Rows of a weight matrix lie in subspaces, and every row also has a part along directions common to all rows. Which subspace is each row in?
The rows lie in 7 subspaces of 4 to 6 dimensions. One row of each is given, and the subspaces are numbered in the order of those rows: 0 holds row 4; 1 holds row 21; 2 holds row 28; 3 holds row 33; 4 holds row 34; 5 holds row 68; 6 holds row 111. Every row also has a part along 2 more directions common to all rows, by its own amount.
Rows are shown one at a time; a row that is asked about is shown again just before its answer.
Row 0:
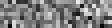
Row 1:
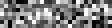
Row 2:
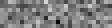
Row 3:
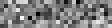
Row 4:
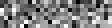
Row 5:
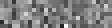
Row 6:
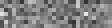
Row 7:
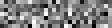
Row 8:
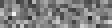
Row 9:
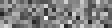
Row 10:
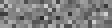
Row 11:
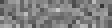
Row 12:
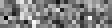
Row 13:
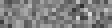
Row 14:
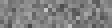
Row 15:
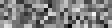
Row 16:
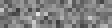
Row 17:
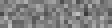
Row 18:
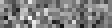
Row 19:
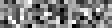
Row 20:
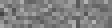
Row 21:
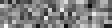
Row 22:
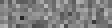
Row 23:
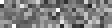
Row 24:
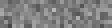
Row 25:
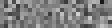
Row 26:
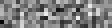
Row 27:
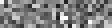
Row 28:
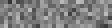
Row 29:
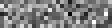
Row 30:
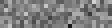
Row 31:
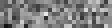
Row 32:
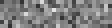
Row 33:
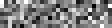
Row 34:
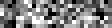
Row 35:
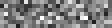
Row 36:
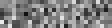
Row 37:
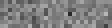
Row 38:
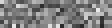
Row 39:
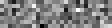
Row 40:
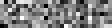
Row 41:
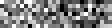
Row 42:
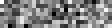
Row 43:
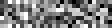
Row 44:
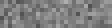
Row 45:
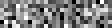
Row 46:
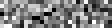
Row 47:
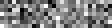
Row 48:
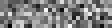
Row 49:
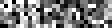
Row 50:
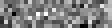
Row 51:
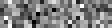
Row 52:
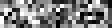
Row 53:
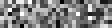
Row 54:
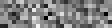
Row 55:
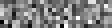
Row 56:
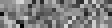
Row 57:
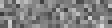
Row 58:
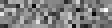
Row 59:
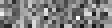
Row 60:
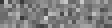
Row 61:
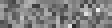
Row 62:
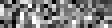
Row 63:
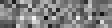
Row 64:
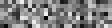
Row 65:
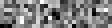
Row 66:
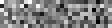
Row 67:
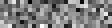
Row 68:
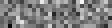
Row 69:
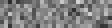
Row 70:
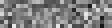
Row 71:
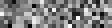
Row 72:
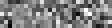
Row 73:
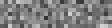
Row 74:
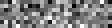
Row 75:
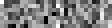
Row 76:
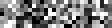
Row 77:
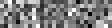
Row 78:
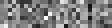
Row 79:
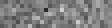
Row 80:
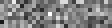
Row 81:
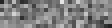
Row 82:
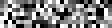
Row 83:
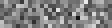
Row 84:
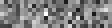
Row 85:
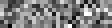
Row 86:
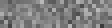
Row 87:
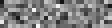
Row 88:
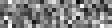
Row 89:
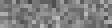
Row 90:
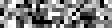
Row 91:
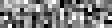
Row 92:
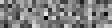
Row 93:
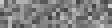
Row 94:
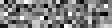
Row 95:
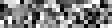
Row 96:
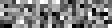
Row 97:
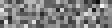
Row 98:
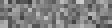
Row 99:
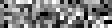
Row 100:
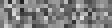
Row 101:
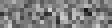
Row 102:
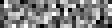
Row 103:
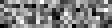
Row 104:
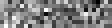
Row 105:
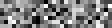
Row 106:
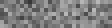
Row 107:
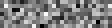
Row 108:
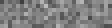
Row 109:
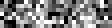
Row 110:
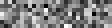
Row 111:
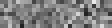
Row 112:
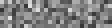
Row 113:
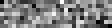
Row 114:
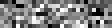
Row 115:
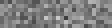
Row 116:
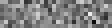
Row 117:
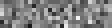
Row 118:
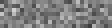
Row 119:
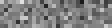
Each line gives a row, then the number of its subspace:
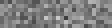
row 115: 6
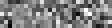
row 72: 3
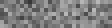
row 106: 1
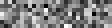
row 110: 0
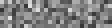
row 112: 0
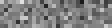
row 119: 6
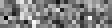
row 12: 0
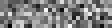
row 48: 1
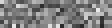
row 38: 4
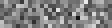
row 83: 4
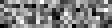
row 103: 5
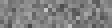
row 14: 1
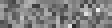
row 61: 3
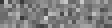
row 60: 5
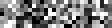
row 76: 4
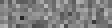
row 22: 0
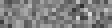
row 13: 2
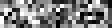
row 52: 0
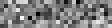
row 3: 0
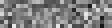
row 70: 4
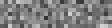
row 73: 2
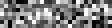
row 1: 0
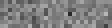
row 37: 2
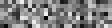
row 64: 3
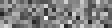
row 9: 3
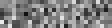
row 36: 6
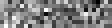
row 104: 1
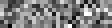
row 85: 3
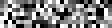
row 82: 0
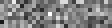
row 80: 4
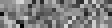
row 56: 6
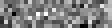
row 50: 0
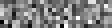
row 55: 6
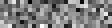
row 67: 5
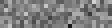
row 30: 6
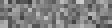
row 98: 3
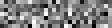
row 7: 2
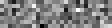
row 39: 5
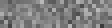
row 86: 0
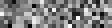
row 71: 4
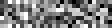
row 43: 6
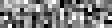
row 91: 1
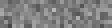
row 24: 0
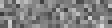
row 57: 3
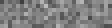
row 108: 6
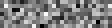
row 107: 5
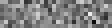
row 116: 3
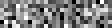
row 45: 6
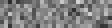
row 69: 2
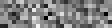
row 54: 3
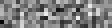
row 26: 4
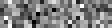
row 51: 0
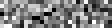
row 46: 1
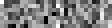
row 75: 5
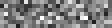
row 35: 2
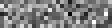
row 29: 2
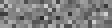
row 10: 2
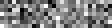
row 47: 5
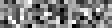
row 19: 3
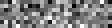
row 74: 6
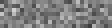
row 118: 5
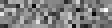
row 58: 5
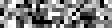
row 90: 4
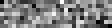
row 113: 5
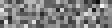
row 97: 1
